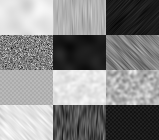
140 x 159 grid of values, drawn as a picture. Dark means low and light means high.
It is made of 4 by 3 panels. Panel 1,1: very high, smooth, faint in contrast. Panel 1,2: high, streaked downward, faint in contrast. Panel 1,3: very low, slanting up to the right, faint in contrast. Panel 2,1: middling, fine-grained, strong in contrast. Panel 2,2: very low, smooth, faint in contrast. Panel 2,3: middling, slanting down to the right. Panel 3,1: high, checkered, faint in contrast. Panel 3,2: very high, blotchy, faint in contrast. Panel 3,3: high, blotchy. Panel 4,1: very high, slanting down to the right, faint in contrast. Panel 4,2: low, streaked downward. Panel 4,3: very low, checkered, faint in contrast.
